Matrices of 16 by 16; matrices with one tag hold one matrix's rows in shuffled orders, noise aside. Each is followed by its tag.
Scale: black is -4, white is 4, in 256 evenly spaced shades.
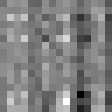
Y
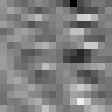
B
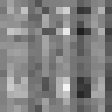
Y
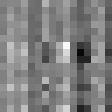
Y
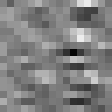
B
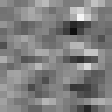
B
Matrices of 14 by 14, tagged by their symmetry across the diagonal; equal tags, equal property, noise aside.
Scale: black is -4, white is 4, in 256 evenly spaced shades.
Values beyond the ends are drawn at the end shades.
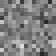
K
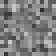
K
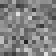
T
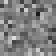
K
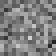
T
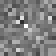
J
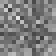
J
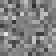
K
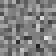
K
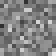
J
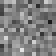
K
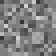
J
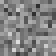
T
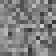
T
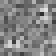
J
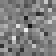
K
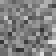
T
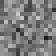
T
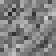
J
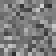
T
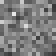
J
